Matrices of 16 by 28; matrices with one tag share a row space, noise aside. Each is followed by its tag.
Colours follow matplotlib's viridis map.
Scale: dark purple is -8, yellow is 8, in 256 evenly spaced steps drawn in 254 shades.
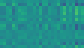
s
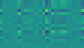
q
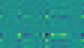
q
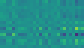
s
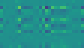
q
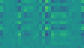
q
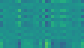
q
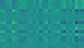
s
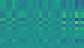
s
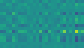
s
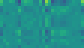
q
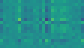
q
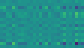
s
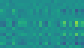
s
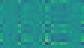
q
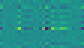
q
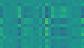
q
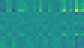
s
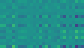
s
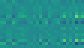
s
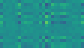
q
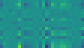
q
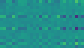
s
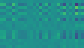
s
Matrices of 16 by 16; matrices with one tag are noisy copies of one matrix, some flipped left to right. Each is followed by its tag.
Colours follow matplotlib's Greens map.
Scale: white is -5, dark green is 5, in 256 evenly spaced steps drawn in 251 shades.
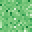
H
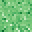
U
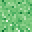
U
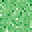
H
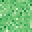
H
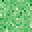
H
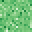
H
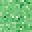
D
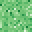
H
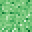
U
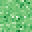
D
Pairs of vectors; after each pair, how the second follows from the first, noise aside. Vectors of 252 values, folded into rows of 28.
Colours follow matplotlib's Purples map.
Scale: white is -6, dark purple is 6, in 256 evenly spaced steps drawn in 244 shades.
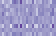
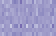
shrunk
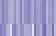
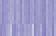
shrunk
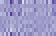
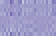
shrunk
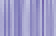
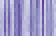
scaled up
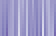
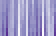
scaled up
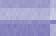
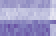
scaled up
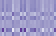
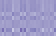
shrunk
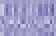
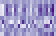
scaled up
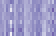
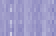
shrunk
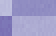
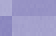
shrunk
